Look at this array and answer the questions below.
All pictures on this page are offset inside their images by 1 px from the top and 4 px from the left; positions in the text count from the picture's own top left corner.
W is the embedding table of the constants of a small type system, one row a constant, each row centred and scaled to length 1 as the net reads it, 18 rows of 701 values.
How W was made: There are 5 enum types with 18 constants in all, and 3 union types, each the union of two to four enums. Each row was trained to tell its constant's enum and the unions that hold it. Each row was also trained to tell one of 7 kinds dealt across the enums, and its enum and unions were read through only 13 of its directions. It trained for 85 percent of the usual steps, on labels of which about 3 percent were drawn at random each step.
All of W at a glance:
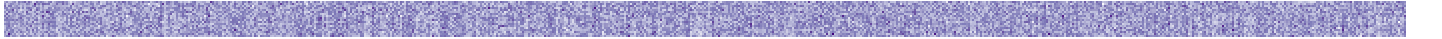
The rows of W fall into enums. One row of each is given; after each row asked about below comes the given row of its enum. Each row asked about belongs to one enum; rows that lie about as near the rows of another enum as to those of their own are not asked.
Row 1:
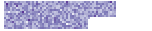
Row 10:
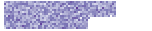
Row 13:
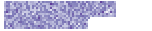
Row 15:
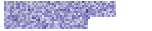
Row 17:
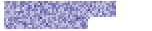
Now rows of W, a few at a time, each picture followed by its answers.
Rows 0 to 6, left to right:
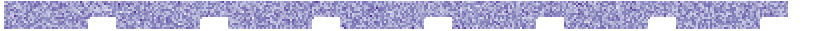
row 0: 1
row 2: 13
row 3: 1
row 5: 13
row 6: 1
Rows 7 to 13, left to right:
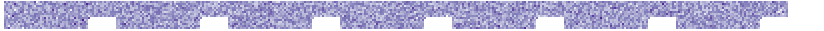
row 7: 17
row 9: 15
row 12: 17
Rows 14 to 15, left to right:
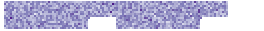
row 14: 1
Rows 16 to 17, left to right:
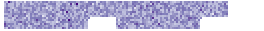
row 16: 13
